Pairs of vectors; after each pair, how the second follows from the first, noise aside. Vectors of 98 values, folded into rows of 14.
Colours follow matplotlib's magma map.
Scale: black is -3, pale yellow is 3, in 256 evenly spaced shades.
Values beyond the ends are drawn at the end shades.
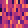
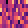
negated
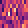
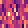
sign-scrambled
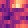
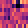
sign-scrambled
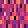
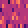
partly zeroed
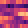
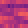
shrunk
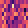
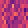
shrunk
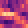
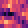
negated
